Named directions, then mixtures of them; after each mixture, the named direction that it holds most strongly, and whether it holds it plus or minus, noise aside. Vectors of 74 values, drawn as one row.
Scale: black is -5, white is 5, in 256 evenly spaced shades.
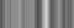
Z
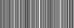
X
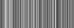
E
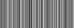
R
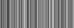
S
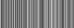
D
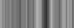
Z, minus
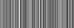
X, plus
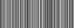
X, plus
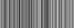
R, plus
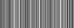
X, plus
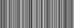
R, plus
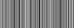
X, minus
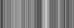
Z, plus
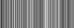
D, plus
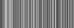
E, plus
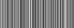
R, minus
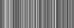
E, plus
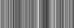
Z, minus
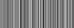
R, minus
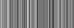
S, minus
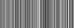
X, plus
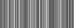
X, plus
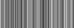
D, plus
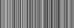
D, minus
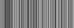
E, minus
